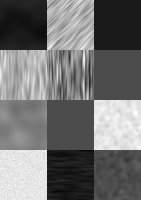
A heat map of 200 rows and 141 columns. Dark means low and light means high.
The table splits into 4 rows of 3 panels. Panel 1,1: very low, smooth, faint in contrast. Panel 1,2: high, slanting up to the right. Panel 1,3: very low, flat. Panel 2,1: high, streaked downward. Panel 2,2: middling, streaked downward, strong in contrast. Panel 2,3: low, flat. Panel 3,1: middling, smooth, faint in contrast. Panel 3,2: low, flat. Panel 3,3: very high, blotchy, faint in contrast. Panel 4,1: very high, fine-grained, faint in contrast. Panel 4,2: very low, streaked across, faint in contrast. Panel 4,3: low, blotchy, faint in contrast.
